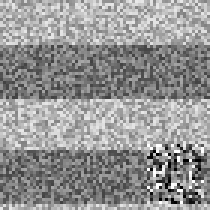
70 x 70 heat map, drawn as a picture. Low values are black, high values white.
Stripes: horizontal, repeating 2 times. Average level on the scale: 60%. Odd patch: rougher, in the bottom right. Roughest part: bottom right.
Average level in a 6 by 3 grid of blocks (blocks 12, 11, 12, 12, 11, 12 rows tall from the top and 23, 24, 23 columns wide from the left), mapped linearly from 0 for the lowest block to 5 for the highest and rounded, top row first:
555 | 111 | 000 | 555 | 111 | 001
